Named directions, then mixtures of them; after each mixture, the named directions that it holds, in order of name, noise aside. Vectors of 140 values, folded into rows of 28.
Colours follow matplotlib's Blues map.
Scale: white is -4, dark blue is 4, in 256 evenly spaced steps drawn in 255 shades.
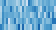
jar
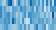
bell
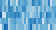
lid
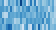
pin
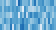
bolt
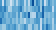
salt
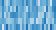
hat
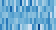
jar, pin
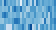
pin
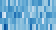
lid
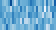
bell, hat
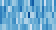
bell, salt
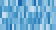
bolt, lid, pin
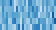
bell, hat, jar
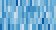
bolt, lid, pin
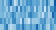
bell, hat, pin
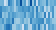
bell, pin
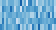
jar, pin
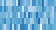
bolt, salt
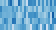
bell, bolt, jar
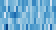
hat, lid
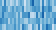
jar, salt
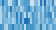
bell, salt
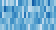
bolt, lid, salt
